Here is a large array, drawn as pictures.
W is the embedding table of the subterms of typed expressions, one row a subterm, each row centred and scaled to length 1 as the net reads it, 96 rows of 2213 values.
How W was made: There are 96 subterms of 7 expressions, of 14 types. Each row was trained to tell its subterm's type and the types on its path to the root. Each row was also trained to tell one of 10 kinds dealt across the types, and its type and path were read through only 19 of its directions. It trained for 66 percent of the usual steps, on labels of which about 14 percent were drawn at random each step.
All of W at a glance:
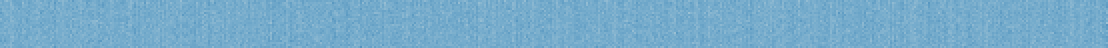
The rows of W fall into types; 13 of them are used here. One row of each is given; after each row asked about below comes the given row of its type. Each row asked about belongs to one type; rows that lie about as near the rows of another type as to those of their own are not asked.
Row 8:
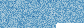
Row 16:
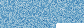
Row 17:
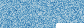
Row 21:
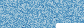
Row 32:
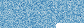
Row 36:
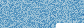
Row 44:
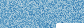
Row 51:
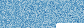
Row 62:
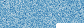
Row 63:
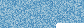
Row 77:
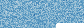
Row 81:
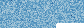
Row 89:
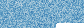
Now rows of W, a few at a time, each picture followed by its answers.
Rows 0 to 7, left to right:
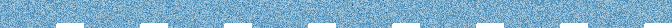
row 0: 8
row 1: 89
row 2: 51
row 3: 44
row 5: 81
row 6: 77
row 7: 8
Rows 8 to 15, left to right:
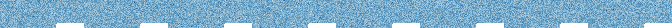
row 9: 32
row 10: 89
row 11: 36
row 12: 63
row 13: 8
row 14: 89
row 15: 44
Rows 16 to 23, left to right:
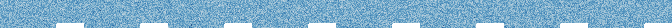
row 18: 51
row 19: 8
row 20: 62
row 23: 63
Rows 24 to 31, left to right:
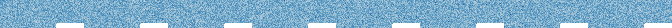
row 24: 81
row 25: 36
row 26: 8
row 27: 62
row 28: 63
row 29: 51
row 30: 44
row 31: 44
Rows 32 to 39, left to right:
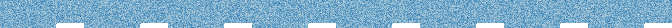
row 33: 8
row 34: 51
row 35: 21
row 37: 77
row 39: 21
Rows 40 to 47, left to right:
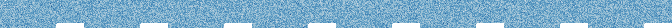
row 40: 8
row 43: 21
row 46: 81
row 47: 21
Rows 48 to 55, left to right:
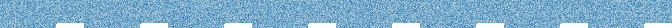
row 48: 81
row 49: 89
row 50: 89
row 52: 62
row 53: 32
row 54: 89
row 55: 44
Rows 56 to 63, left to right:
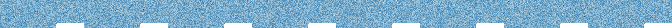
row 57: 32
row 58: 63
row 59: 62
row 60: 36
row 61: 81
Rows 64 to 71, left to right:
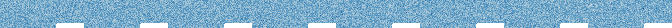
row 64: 21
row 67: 63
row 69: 77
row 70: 51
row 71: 63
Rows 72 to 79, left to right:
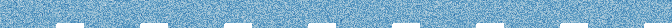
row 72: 89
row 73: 32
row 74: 17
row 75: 32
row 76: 21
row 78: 32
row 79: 63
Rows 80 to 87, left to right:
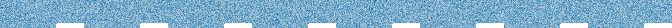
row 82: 32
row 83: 8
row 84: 62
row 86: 36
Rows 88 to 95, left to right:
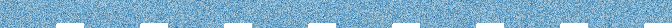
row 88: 89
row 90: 63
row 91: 44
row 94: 81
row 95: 81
